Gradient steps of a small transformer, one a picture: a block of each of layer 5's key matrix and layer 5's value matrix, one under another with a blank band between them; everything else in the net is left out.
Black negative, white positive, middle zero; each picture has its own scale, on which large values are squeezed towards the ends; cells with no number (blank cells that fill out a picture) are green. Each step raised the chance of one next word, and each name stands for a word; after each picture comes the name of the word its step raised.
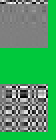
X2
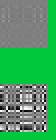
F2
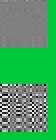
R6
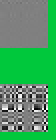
F2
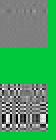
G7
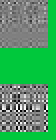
F2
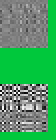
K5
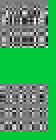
F2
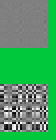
F2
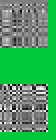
K5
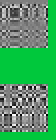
X2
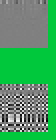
G7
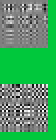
R6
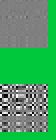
X2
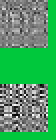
R6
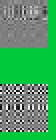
K5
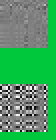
X2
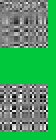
F2
